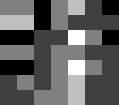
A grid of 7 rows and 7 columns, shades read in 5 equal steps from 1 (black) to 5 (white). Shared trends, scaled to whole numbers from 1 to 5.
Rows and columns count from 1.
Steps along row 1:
same down up up down down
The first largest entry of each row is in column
5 1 5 1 5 5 5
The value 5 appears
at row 3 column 5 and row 5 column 5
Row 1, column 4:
3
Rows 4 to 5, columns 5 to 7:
3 2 2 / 5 3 2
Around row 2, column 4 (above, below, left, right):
3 2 1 2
